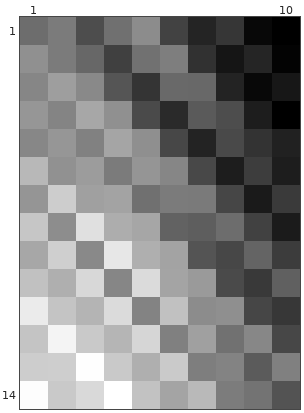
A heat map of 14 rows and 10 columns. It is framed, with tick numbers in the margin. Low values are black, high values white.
Mirror symmetry: none. Slope: up to the bottom left. Ninth with the lowest average: top right. Grain: diagonal, down to the right.
